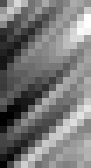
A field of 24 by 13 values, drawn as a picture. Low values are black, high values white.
The field climbs toward the right. The ninth with the highest average is the top right. The values follow a bell shape. The grain runs diagonally up to the right.
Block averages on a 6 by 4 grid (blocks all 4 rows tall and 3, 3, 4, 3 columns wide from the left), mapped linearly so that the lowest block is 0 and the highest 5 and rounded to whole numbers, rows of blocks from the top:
3235 | 0245 | 1224 | 1134 | 0234 | 0344
